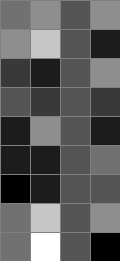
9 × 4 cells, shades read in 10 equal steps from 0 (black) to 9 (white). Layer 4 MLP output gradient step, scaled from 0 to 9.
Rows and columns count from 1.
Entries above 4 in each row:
2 2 1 0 1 0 0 2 1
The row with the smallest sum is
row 7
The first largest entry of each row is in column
2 2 4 1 2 4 3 2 2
